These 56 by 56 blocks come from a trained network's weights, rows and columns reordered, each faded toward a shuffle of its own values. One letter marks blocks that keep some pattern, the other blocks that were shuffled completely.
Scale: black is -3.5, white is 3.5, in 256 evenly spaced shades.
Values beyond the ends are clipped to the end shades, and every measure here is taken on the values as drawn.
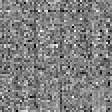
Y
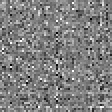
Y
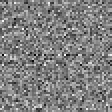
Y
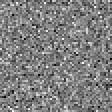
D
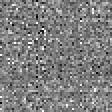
Y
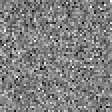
D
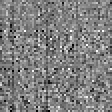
Y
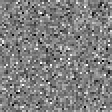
D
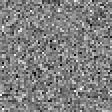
D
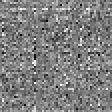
Y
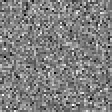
D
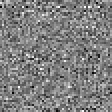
Y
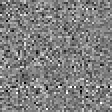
Y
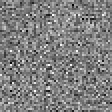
Y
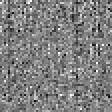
Y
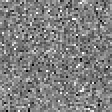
D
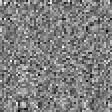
Y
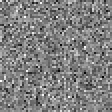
D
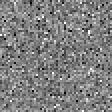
D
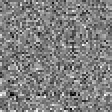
Y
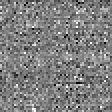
Y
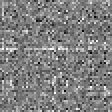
Y
